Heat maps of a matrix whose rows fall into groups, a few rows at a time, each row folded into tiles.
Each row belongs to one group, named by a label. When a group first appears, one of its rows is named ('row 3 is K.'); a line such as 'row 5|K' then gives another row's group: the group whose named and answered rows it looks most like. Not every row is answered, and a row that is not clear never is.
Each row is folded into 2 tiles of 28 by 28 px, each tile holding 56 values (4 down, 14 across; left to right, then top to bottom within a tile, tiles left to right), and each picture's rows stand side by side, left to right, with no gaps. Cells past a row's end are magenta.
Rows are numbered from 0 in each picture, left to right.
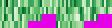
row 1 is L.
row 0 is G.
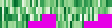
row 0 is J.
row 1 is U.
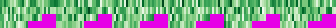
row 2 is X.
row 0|U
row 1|G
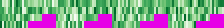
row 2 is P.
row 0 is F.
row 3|U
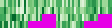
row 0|J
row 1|P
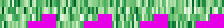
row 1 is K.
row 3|J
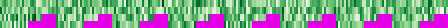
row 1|U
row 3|J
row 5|P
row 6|L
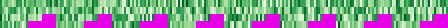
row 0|U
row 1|G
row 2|J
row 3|L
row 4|J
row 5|L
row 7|J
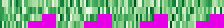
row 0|F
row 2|F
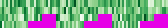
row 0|L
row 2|F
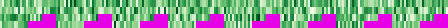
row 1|L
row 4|F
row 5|X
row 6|F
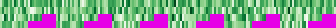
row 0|X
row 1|P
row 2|K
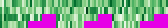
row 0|J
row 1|L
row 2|K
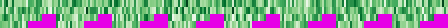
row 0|G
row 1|L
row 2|P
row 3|K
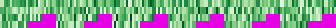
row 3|G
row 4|P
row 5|J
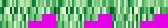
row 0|P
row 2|F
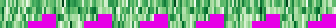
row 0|P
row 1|L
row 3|G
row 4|L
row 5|G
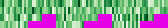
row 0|K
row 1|U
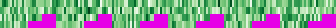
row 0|P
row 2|F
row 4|G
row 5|J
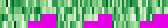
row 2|L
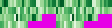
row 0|U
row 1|U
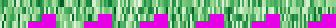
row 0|X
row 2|P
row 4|J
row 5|F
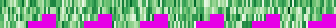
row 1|P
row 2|L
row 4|J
